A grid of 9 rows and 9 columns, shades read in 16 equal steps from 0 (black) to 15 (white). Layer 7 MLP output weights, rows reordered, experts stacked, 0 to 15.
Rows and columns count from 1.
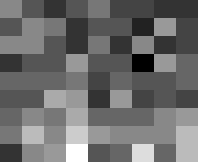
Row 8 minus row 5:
1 5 2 5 5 2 3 3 5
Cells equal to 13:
1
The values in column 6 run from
3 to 9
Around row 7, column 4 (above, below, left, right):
9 12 7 6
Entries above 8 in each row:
0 1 0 2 0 3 2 4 4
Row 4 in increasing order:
0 3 5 5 5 5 6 9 9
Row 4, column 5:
5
